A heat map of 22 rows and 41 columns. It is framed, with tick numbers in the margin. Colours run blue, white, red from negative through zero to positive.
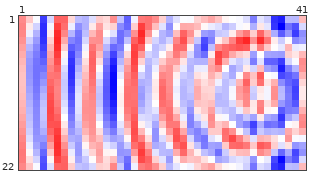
Slope: none. Average level on the scale: 50%. Grain: streaks running down. Rings: centred on the middle right.
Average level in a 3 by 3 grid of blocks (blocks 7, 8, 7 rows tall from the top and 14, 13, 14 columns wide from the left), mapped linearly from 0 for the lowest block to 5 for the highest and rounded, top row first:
242
051
441
